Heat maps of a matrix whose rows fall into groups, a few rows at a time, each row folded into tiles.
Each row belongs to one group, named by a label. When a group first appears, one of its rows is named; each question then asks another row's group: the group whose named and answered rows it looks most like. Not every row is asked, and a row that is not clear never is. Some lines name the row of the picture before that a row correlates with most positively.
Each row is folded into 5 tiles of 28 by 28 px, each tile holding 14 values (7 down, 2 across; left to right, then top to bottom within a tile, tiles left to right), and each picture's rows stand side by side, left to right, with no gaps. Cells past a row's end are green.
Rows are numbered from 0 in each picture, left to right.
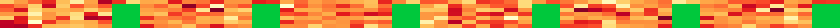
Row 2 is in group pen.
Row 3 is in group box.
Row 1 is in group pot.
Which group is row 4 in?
box
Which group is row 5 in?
pot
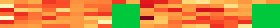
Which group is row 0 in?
pen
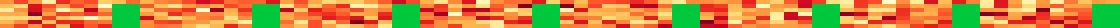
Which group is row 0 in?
box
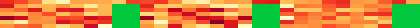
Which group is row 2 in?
pen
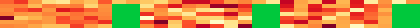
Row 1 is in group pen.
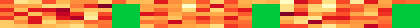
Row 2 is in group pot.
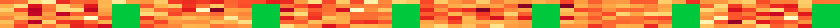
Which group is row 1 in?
pot
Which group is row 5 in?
box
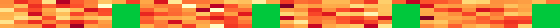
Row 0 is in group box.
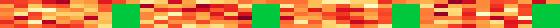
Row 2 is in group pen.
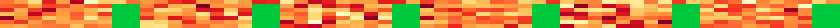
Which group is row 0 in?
pot
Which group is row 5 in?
box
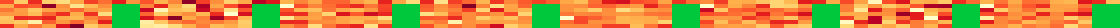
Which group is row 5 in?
pen
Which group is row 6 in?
box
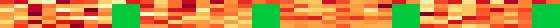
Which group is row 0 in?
box
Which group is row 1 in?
pot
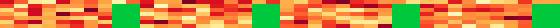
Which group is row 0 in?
box
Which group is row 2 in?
pen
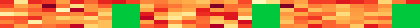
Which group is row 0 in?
pot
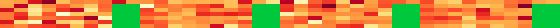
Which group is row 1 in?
pen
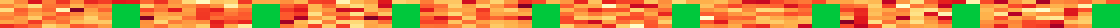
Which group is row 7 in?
box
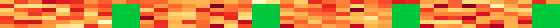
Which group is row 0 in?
pot
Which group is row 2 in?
pot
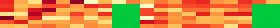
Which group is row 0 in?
pot
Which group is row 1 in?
pen
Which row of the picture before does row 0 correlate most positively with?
0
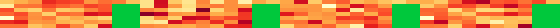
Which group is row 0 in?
pen
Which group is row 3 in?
pen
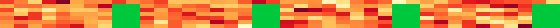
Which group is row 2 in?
box
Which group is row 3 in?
pen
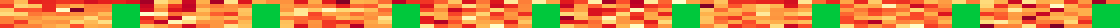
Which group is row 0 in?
pot
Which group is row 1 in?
pot
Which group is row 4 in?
pot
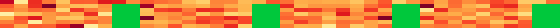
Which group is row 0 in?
pot
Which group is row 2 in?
box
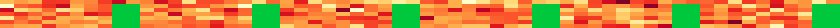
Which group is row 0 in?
pen
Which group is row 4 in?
pen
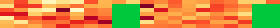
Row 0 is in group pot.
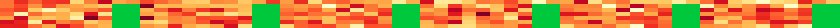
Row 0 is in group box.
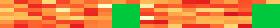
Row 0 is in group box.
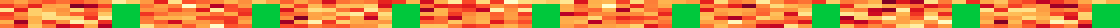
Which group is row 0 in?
pen
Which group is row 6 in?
pot
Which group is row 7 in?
pen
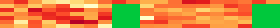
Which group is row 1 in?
pen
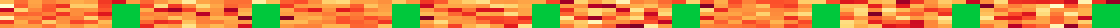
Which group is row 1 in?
box
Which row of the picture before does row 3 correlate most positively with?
0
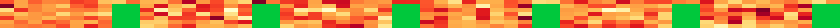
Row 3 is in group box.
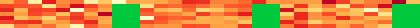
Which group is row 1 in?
pen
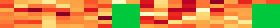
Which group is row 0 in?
box
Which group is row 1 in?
pot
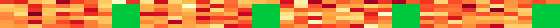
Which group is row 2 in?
pot
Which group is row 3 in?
pot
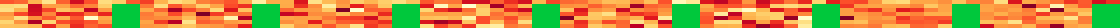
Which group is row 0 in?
box
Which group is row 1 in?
box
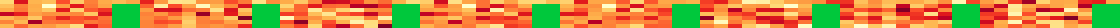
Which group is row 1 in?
box
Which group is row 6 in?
box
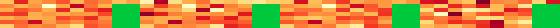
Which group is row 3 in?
box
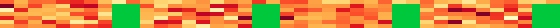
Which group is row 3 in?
box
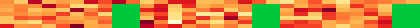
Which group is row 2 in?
box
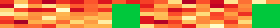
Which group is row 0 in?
pot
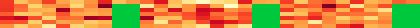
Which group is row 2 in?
pot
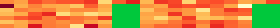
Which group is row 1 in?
box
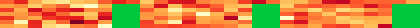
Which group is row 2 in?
pen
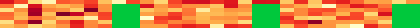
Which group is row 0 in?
box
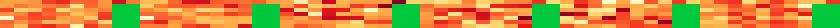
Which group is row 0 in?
pen
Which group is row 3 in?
box
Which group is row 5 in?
box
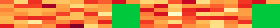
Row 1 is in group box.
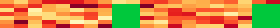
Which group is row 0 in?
pen
